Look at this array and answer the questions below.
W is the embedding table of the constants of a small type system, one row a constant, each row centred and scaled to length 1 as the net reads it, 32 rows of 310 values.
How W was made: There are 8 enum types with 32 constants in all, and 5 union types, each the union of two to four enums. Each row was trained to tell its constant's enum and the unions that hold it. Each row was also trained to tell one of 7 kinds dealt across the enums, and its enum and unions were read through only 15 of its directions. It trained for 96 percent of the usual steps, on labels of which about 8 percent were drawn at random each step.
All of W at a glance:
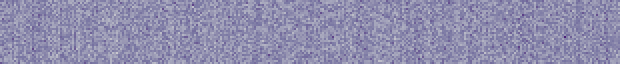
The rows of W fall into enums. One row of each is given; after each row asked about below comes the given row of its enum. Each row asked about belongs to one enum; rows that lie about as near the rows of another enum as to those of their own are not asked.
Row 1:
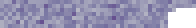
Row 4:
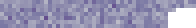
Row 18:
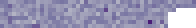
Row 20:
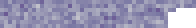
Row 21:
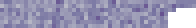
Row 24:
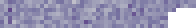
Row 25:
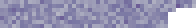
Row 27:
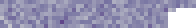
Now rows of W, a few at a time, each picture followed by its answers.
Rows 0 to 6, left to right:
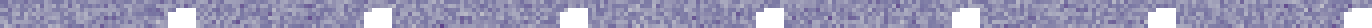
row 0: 20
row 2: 18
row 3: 25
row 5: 18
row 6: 1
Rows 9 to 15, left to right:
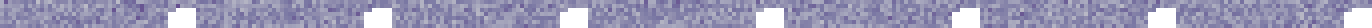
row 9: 18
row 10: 21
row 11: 4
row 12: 27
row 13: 25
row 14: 1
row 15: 1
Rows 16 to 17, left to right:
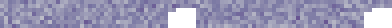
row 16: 21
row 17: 24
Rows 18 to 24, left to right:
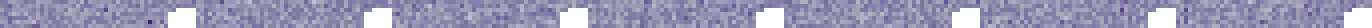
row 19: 21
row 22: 4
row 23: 25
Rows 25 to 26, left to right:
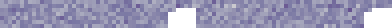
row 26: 21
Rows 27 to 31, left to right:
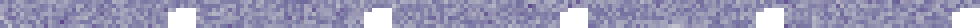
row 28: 27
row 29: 25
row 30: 4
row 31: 4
